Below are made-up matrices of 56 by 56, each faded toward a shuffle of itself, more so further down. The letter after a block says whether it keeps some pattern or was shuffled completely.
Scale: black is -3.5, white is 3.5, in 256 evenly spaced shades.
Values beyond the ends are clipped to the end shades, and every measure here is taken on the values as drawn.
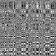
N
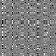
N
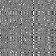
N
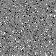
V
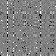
N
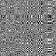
N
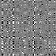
N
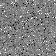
V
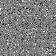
V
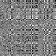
N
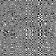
N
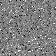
V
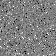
V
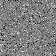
V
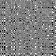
N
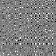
N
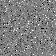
V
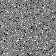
V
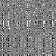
N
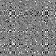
N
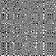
N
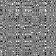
N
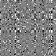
N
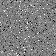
V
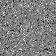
V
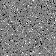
V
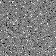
V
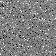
V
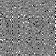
N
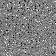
V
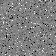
V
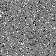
V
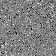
V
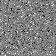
V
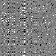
N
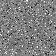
V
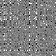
N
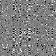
N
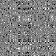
N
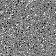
V
